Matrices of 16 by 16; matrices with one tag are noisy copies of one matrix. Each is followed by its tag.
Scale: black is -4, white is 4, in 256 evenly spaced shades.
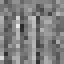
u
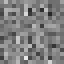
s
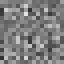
s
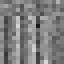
u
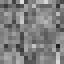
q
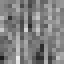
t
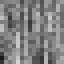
t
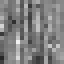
t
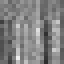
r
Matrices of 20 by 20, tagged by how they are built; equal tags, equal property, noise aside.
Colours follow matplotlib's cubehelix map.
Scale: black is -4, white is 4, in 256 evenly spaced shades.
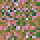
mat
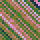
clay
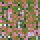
mat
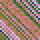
clay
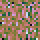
mat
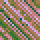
clay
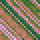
clay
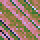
clay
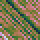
clay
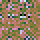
mat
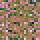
mat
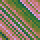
clay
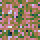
mat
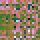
mat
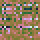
mat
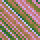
clay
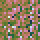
mat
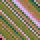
clay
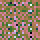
mat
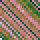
clay
